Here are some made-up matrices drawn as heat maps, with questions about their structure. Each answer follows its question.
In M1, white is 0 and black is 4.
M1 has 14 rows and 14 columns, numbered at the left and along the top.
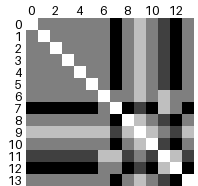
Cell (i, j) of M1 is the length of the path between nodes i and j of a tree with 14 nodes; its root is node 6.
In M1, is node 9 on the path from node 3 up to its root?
yes
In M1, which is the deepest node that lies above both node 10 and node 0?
9
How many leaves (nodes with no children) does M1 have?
11
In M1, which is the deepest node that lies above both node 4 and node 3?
9
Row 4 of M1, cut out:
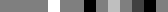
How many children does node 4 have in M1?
0
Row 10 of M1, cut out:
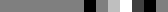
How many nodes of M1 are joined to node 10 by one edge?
1
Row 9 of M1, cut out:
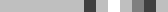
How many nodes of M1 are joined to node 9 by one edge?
10
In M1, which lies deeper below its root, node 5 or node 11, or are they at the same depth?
node 5
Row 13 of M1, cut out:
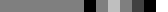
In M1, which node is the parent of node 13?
9
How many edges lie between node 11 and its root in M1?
1
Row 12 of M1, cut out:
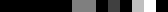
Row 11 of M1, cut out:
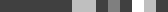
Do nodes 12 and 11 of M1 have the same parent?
no
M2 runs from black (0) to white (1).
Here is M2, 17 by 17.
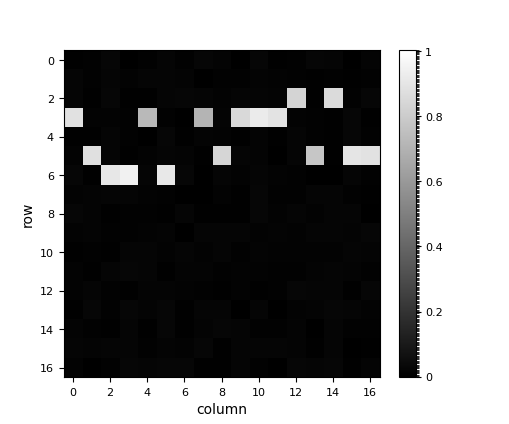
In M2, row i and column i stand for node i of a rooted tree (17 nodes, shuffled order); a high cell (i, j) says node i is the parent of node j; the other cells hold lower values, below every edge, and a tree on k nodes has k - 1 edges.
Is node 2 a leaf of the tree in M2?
no
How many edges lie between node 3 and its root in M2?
1
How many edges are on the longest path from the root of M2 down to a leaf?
2
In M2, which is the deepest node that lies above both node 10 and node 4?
3
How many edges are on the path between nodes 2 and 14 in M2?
1
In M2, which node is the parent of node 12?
2
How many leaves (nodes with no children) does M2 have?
13
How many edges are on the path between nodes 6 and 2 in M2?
1
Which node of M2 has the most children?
3
